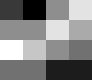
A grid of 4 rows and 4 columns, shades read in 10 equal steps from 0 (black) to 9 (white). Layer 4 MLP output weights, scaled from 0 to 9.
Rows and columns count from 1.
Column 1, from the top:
2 5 9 4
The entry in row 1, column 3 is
5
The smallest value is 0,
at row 1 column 2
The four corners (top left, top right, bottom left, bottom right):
2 8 4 1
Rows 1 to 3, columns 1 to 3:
2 0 5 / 5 5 8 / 9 7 5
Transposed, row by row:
2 5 9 4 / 0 5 7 4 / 5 8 5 1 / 8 6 4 1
